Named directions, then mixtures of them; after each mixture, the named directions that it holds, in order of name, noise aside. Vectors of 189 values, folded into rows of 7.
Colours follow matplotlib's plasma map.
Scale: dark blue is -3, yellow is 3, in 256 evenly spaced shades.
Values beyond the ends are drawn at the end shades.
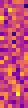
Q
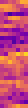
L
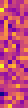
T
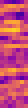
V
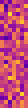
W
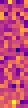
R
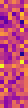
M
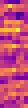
V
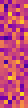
W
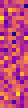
Q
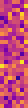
M, W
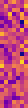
M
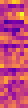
M, V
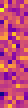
T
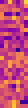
L, R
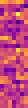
R, V, W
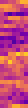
L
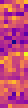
L, Q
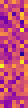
M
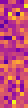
M, R, W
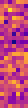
L, Q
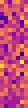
M, R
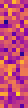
M, Q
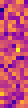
R, T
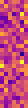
M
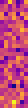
R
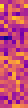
L, W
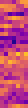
L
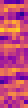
V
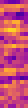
V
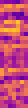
V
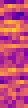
V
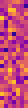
Q, T
